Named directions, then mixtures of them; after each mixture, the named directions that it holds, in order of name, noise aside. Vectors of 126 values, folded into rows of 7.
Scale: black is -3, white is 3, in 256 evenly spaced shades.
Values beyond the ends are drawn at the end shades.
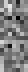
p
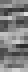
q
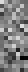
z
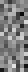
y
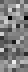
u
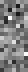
u, y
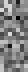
p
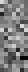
z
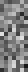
u, y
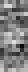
p, q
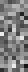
u, y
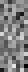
y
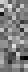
p, z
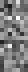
p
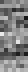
q, u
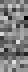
q, u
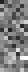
z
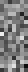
u, y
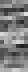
q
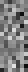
y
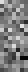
z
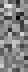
p, y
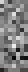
y, z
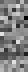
q, u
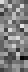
z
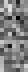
p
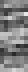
q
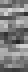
q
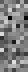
u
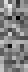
p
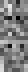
p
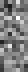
p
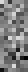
y, z
